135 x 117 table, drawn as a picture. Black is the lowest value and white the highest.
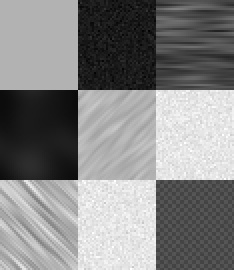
It is made of 3 by 3 panels. Panel 1,1: high, flat. Panel 1,2: very low, fine-grained, faint in contrast. Panel 1,3: low, streaked across. Panel 2,1: very low, smooth, faint in contrast. Panel 2,2: high, slanting up to the right, faint in contrast. Panel 2,3: very high, fine-grained, faint in contrast. Panel 3,1: high, slanting down to the right. Panel 3,2: very high, fine-grained, faint in contrast. Panel 3,3: low, checkered, faint in contrast.
